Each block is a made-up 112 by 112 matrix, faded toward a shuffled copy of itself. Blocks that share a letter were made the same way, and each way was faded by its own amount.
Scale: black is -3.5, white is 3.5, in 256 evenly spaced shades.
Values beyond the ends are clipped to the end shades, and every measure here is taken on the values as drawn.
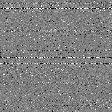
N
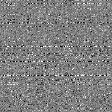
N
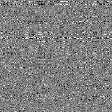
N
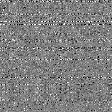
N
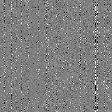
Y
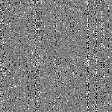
Y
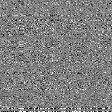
N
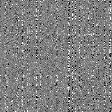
Y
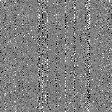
Y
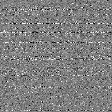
N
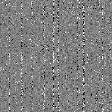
Y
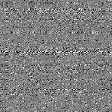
N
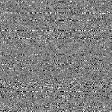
N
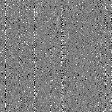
Y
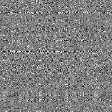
N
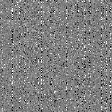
Y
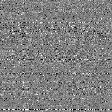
N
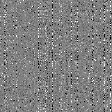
Y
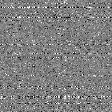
N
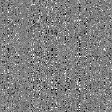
Y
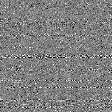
N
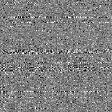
N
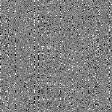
Y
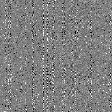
Y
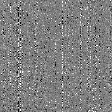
Y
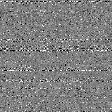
N
